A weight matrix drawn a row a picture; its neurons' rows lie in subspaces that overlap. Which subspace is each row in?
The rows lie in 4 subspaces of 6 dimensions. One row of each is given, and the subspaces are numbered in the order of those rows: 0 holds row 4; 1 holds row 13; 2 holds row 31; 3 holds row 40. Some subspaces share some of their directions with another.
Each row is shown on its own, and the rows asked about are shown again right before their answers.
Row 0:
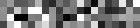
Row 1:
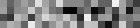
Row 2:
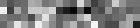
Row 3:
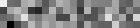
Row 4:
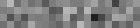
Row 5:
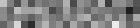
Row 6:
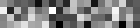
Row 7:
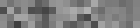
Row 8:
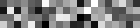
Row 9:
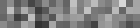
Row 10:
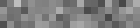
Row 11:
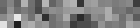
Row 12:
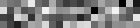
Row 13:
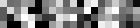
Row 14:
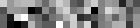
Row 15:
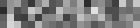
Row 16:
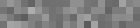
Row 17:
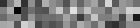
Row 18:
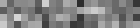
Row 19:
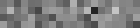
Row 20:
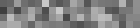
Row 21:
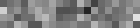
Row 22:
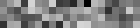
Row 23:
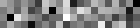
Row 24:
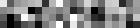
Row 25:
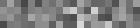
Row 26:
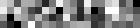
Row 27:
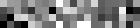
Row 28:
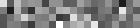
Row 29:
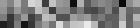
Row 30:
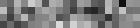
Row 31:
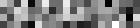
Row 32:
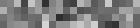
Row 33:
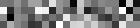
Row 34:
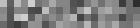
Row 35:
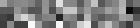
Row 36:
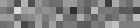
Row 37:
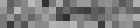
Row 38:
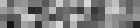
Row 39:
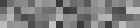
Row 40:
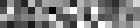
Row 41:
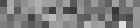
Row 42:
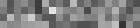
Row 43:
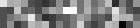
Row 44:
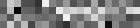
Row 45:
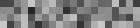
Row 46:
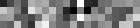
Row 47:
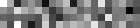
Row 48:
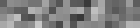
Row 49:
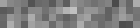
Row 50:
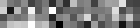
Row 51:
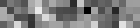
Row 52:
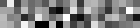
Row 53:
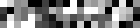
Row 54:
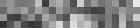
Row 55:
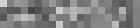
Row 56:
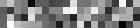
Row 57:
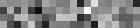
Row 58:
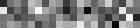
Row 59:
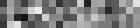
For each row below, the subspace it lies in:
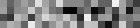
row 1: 3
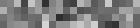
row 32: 2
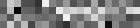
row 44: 2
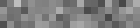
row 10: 2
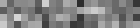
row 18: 1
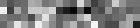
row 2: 3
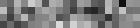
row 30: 2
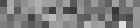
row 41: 3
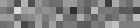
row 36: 2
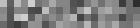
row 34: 1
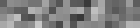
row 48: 1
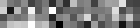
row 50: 3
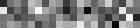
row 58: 2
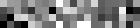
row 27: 3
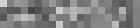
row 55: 0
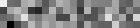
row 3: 2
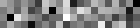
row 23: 2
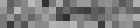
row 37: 2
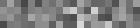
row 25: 3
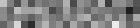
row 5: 2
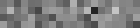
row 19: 1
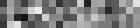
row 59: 1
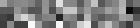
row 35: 3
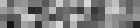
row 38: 1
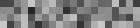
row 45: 0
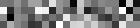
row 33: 2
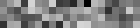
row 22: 1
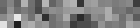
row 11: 1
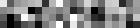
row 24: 1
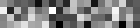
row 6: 3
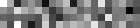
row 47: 2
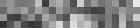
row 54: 1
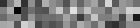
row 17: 2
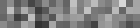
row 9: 1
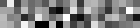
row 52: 0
